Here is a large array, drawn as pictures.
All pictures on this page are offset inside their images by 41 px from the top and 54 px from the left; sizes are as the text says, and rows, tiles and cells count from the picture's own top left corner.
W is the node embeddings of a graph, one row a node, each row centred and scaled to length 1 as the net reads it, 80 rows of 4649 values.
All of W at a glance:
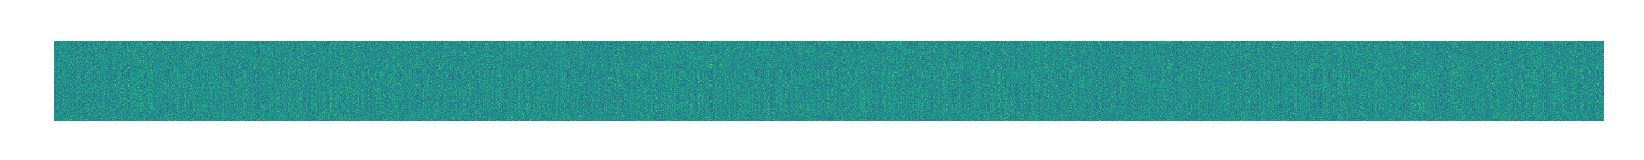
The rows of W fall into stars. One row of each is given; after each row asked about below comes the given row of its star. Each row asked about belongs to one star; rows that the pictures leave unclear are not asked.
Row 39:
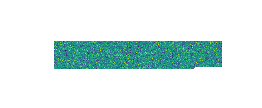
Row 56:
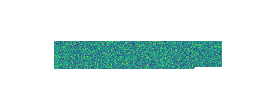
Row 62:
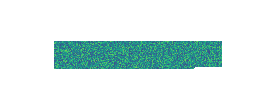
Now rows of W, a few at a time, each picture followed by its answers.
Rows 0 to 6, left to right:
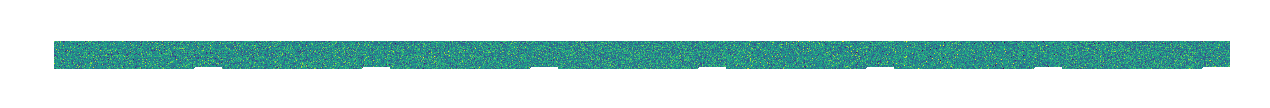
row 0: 39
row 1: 62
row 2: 62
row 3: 62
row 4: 56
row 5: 56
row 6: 39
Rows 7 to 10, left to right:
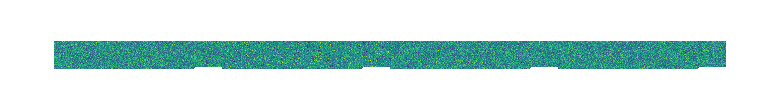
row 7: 56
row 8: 39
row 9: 56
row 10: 39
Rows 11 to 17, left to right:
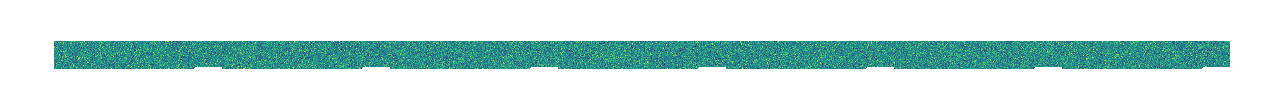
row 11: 56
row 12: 56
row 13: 62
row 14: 39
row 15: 62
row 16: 39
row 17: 56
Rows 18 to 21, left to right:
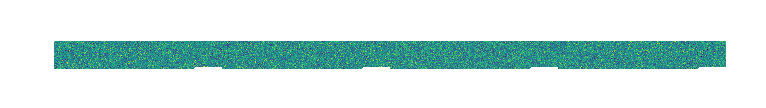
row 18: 39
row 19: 62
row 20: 39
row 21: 56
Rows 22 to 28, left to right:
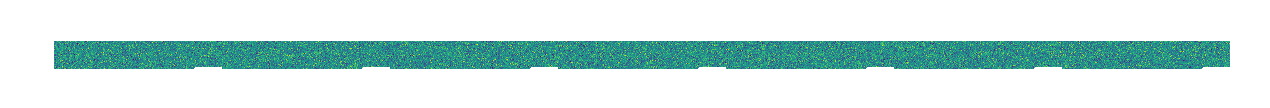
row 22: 39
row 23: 39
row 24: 62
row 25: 39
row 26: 39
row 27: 39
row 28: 56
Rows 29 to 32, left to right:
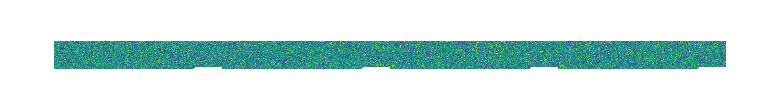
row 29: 62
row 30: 62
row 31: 62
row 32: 62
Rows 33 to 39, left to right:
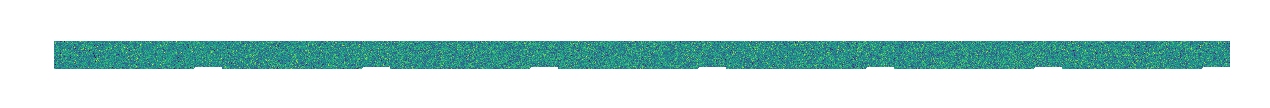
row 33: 62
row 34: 62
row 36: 56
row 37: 56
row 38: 62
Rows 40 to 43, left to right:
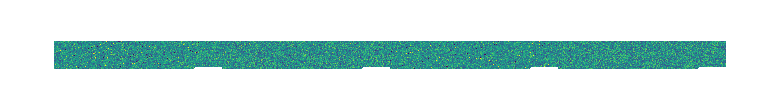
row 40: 62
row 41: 62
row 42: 56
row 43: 39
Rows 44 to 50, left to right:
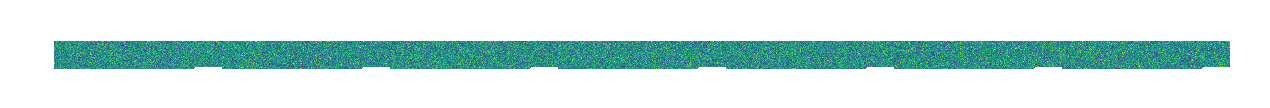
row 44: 39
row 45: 39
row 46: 56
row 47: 39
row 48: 62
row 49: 62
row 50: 56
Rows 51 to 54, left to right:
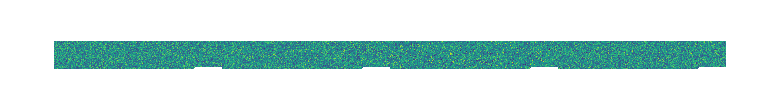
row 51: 39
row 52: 56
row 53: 62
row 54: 62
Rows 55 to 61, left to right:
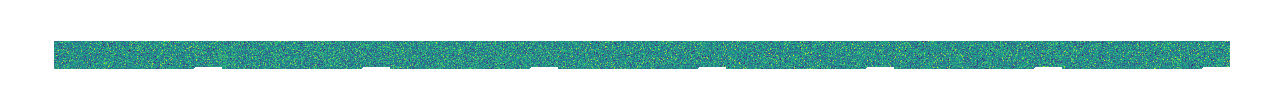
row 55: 62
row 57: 62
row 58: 62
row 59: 39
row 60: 39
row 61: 62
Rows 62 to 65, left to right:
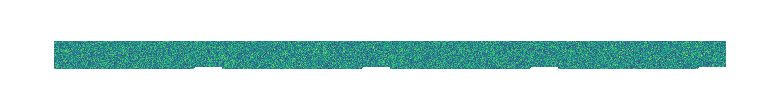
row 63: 56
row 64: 56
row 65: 62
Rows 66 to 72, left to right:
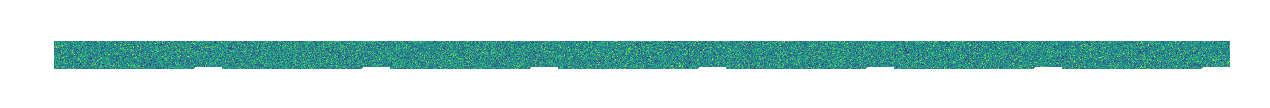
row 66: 56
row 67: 62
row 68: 39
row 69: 56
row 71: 39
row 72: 62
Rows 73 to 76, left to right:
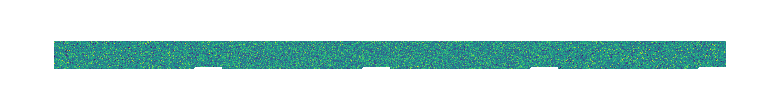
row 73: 39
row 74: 56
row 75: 39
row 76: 39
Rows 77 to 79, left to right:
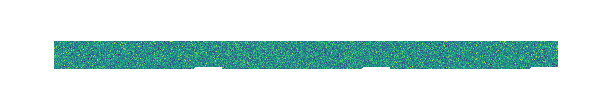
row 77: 56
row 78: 39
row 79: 62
